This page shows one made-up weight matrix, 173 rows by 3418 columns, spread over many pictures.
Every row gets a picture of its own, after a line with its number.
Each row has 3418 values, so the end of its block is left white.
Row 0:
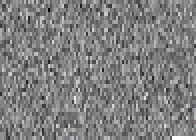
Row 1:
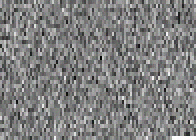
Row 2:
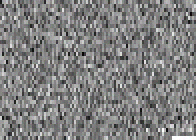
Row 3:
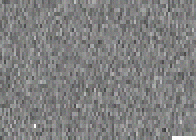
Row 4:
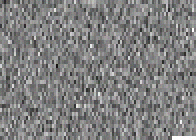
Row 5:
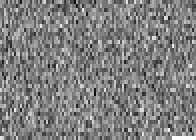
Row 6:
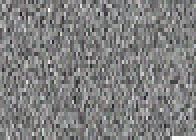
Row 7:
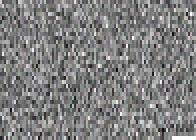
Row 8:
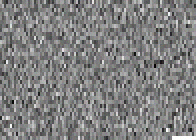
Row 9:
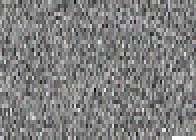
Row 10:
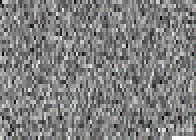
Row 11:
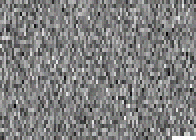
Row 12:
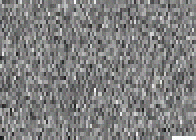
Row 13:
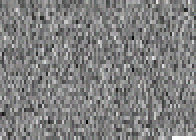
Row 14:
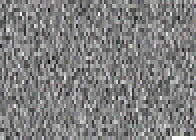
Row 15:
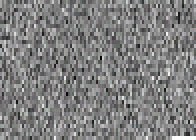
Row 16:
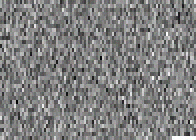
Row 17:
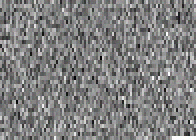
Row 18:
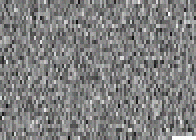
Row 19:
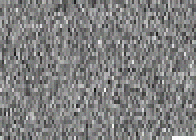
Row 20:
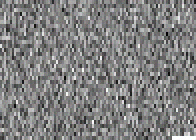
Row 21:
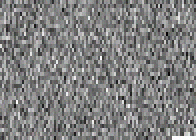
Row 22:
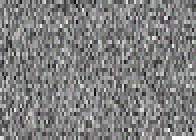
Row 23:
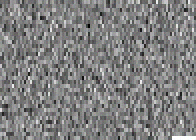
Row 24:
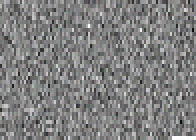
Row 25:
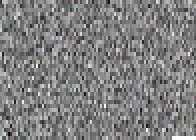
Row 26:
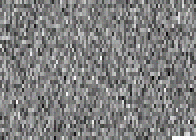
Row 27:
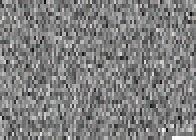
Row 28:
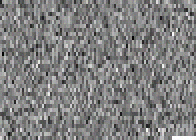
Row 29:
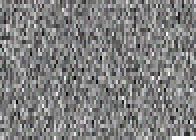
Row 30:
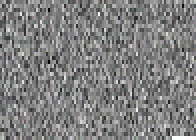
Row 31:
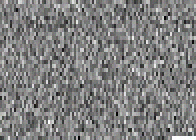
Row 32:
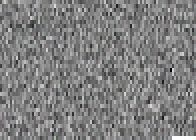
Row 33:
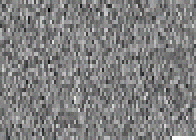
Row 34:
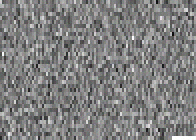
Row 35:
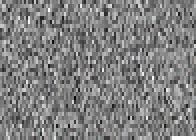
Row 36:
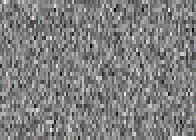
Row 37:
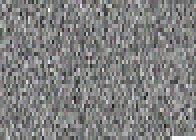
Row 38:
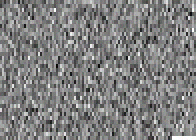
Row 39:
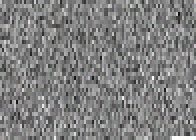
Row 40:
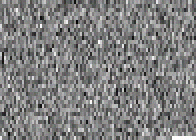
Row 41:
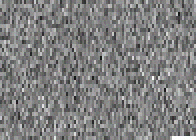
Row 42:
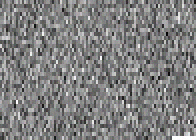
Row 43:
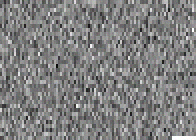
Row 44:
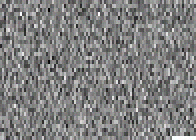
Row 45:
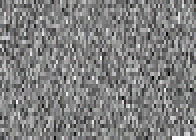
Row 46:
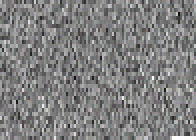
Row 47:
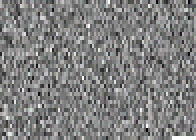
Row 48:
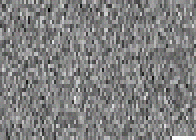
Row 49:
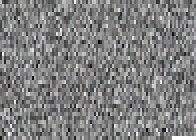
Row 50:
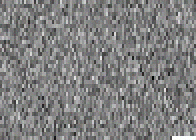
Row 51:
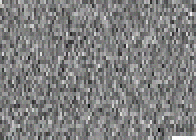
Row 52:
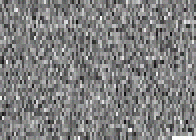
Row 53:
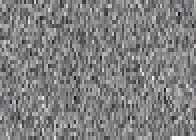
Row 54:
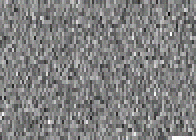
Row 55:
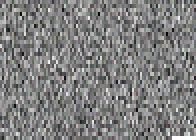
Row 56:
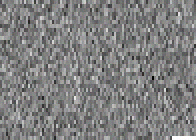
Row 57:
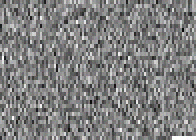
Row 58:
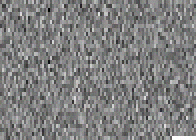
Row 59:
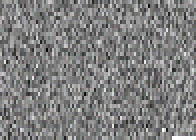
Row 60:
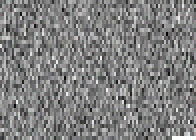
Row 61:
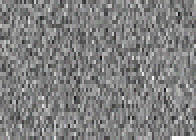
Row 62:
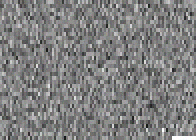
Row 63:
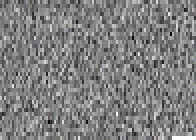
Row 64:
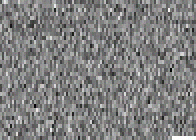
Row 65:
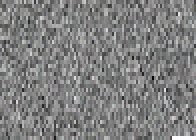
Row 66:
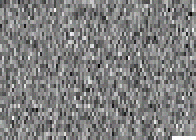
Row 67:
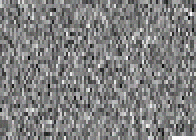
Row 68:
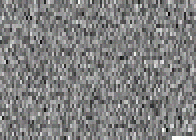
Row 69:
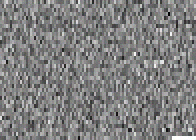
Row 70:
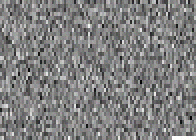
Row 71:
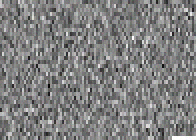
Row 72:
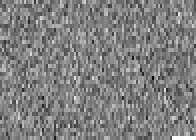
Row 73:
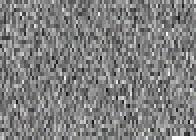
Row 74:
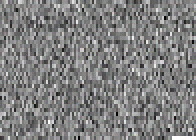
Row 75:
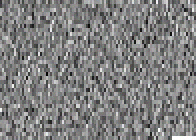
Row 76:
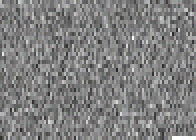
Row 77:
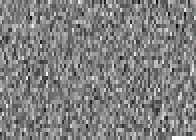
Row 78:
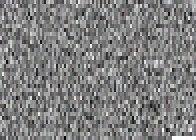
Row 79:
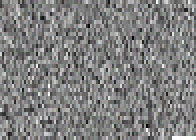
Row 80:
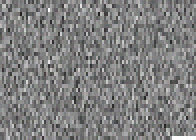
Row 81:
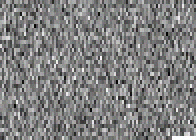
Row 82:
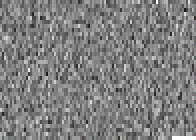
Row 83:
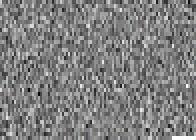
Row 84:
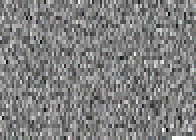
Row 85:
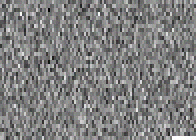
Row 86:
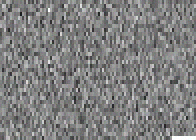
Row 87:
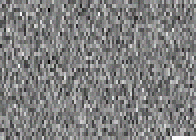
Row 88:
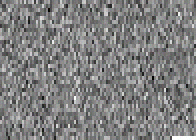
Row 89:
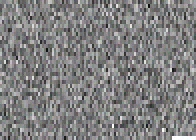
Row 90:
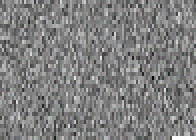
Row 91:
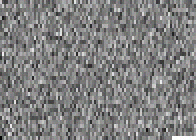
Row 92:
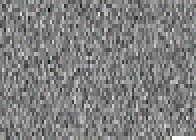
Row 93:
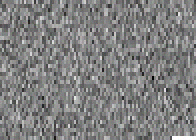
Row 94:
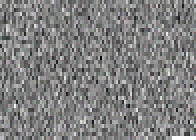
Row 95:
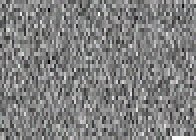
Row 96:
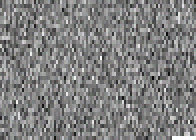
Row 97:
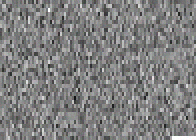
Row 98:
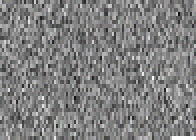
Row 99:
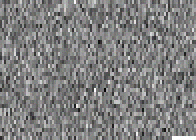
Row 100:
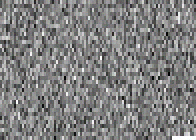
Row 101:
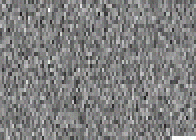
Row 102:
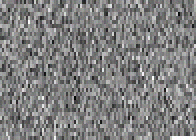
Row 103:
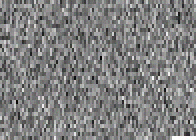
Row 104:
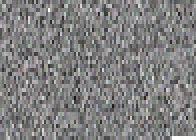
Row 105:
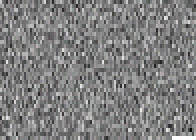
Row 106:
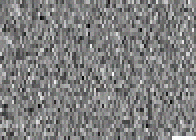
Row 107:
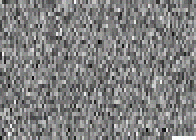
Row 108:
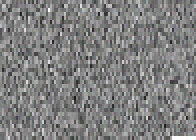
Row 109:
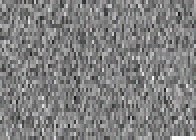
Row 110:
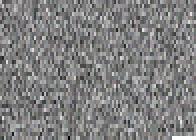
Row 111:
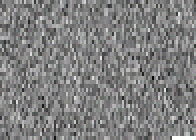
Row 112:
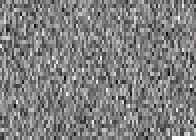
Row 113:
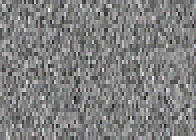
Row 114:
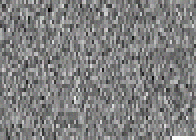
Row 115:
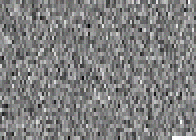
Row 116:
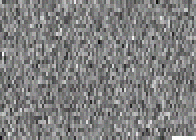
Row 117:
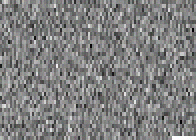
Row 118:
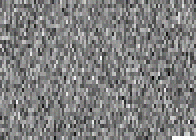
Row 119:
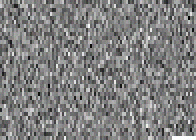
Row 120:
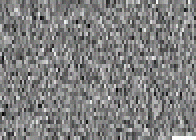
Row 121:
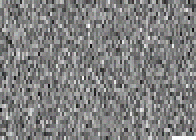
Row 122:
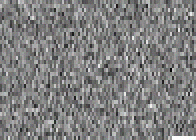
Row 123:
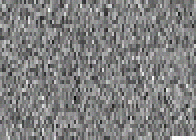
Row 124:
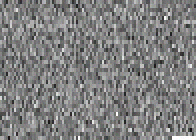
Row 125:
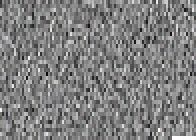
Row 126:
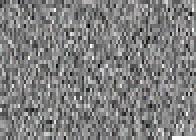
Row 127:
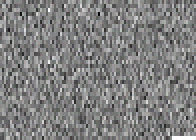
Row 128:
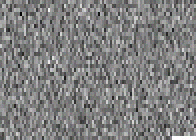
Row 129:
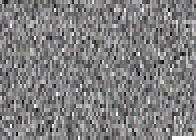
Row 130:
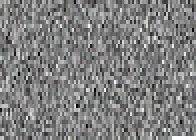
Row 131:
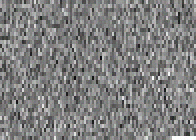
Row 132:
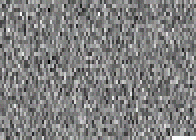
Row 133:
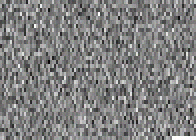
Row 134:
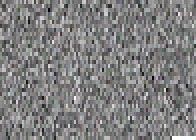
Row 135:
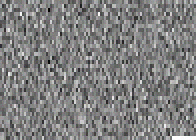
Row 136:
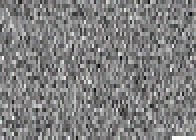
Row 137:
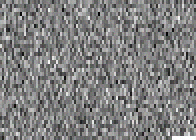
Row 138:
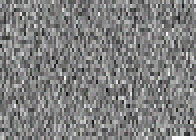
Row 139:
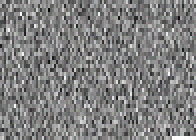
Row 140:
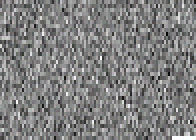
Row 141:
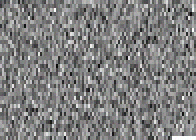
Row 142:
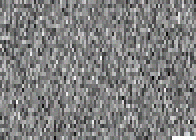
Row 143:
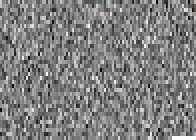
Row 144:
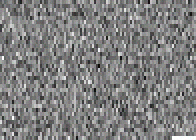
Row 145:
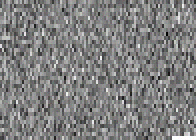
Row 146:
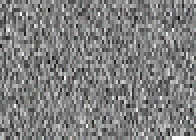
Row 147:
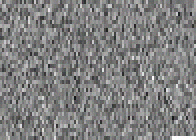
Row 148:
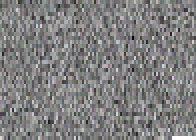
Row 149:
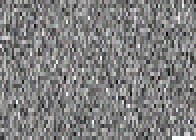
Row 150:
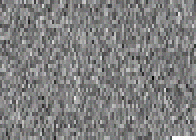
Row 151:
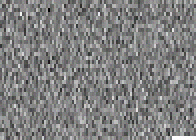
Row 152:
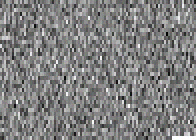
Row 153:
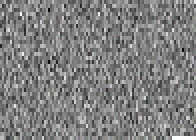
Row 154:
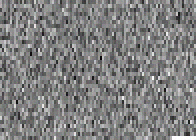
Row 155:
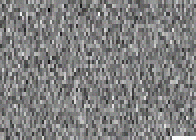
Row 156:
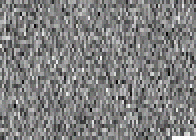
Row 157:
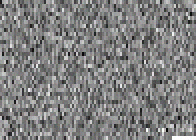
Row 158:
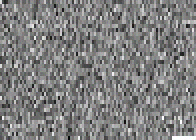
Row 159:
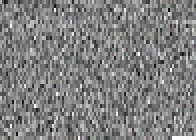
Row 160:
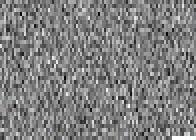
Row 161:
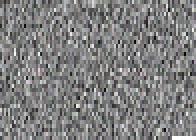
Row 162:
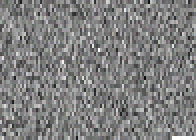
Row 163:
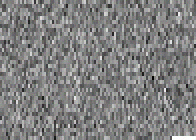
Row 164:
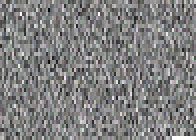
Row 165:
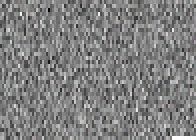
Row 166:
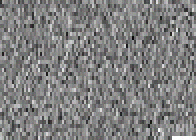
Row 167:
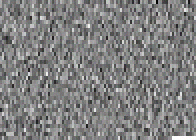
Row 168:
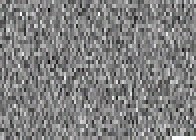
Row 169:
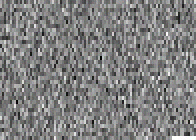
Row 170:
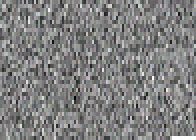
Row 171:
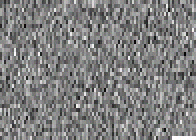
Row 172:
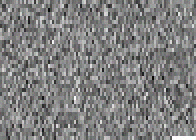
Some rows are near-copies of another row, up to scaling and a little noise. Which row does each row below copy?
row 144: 136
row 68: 84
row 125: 75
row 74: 31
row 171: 161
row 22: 5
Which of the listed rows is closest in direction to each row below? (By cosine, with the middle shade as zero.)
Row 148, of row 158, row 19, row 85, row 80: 19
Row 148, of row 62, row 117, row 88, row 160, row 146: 62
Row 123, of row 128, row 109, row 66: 109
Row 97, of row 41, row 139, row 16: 41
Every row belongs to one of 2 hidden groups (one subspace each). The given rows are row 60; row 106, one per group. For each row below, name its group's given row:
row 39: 60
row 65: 60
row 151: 60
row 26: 60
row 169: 60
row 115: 106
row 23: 106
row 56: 60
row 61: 60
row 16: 60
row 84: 106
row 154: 60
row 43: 106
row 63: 106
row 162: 106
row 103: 60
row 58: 60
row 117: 106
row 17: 60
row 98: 60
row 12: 106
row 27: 106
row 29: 60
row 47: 106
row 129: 106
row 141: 106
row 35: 60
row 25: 106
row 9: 106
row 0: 60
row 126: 106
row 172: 60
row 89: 106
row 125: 106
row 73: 60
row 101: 60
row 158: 106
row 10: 106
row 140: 60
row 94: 60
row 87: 60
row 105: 106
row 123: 60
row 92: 60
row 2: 106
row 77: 106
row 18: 106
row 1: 60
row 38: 106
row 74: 106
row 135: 60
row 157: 106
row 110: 106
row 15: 60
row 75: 106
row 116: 106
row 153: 60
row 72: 60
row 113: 60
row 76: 106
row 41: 60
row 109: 60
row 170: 60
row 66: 106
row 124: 106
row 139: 60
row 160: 60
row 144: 106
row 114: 60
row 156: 60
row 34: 106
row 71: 106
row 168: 60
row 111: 60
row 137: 60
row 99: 106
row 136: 106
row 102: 60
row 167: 106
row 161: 106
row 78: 106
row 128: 60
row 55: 60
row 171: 106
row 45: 60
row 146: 60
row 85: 60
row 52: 106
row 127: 60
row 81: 60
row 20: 60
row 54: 106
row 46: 60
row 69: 106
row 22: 106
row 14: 60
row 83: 106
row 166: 106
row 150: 60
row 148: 106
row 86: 60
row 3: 106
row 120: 106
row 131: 60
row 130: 106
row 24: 106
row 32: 106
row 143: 106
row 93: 60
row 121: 106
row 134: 60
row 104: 60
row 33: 60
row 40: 106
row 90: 60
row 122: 106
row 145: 60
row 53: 60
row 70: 106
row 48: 60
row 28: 106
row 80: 60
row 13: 106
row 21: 60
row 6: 60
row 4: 106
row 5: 106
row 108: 60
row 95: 60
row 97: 60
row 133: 60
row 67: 106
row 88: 60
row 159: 106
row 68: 106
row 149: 60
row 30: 60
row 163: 60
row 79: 106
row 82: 106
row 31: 106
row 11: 60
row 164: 60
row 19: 106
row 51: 106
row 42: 60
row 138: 60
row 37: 60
